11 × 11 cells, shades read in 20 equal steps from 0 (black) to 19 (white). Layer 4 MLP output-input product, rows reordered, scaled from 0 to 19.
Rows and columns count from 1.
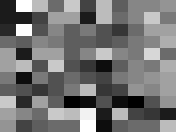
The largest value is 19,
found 3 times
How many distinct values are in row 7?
8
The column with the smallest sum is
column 7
